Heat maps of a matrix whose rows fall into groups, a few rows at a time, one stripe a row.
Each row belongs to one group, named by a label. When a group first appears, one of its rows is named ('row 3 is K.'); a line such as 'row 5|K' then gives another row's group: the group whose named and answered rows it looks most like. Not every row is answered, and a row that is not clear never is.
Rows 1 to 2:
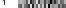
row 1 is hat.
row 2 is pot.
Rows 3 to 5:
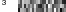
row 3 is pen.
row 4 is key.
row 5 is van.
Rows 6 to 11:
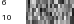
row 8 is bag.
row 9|key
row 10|pot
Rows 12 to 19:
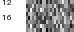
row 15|van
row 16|key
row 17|pot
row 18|pen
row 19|van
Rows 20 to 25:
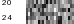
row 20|van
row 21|bag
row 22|hat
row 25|hat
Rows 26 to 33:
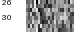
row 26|van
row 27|key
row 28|hat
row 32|pen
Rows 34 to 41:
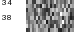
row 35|van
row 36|bag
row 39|van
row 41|hat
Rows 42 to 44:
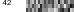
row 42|pen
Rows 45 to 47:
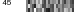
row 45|pen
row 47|key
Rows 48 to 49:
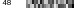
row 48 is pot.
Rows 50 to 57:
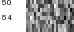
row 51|hat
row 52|pen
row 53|bag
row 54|pen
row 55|hat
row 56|pot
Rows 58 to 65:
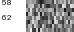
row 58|pot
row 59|van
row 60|pen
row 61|van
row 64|key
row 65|pen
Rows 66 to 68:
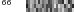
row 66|hat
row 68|van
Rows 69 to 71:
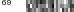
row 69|pot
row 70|pot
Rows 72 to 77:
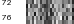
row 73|bag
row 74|key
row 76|key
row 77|key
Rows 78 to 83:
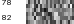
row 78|pen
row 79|van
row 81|key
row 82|bag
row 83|van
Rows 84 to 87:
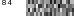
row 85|hat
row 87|key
